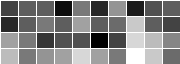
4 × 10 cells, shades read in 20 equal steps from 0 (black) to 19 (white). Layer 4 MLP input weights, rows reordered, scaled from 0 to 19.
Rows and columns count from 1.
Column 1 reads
5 3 12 14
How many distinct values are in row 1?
8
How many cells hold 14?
2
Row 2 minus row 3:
-9 -2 5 1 6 7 3 -1 -7 -5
